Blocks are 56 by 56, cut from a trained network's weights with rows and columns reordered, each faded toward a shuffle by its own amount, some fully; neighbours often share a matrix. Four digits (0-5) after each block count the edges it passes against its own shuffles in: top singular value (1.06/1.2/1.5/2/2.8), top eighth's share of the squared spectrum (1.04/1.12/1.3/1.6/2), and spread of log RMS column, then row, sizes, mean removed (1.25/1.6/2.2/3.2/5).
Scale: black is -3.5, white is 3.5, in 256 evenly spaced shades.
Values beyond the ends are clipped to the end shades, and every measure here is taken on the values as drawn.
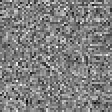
3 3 1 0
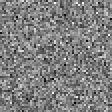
0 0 0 0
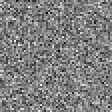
0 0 0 0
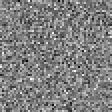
3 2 0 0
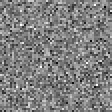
0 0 0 0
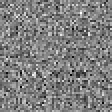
3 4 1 2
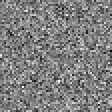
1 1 0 0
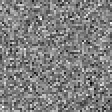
0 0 0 0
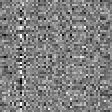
4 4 3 3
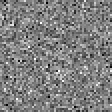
0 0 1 0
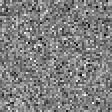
2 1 0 0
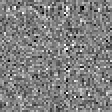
3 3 1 1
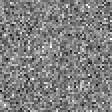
3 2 0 0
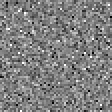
1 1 0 0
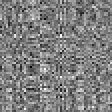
4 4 3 2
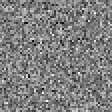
1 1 0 0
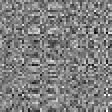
4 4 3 2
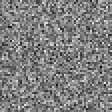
2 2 0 0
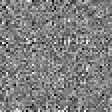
3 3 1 2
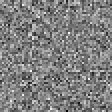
3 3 1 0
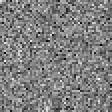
2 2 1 1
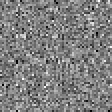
3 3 2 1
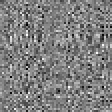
4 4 3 2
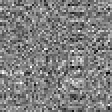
4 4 2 2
